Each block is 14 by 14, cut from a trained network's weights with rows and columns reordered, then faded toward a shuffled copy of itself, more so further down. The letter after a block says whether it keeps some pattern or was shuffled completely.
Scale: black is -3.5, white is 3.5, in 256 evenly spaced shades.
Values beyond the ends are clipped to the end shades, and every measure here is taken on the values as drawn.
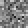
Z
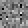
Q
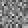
Q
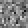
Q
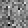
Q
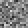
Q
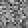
Z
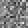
Q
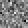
Z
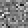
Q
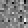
Q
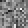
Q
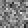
Z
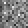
Z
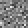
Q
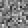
Z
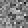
Z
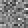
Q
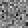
Z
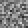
Z
